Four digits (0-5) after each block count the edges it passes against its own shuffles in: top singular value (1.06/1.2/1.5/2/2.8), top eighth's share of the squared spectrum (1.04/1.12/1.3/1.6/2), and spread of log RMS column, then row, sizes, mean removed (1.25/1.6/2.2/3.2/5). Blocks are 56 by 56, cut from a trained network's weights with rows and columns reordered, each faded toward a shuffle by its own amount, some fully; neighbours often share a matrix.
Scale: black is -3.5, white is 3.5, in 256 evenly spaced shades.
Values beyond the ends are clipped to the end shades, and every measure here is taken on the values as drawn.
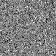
0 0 0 0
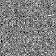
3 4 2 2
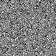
0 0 0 0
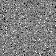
1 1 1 0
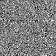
2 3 1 1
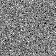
1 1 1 0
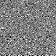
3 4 1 2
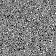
0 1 0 0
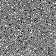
0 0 0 0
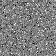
0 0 0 0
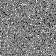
0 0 0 0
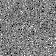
0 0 0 0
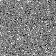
1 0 0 0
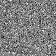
0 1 0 0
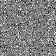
2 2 2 0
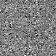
1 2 2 0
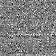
2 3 2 1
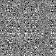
2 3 3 1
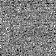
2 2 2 0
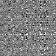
2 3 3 1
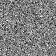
0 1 0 0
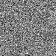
2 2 0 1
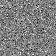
0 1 0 0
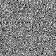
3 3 0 1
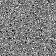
1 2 0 0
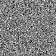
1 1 0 0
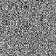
3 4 2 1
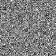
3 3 1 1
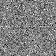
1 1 0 0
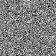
2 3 1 1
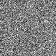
1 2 0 0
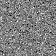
0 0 0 0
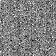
1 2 0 0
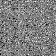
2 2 0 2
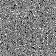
1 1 0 0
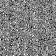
1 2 0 1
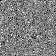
1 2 0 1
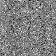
1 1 0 1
